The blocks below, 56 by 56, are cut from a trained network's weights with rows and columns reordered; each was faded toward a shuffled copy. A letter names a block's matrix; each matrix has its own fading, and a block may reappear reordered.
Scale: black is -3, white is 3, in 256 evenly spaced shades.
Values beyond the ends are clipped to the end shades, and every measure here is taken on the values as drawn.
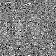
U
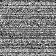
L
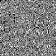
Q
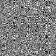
Q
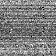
L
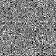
Q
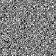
Q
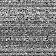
L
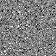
U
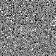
U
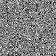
U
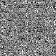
Q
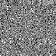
Q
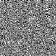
Q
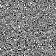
U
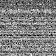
L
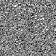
Q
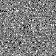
U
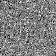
U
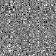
Q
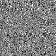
U
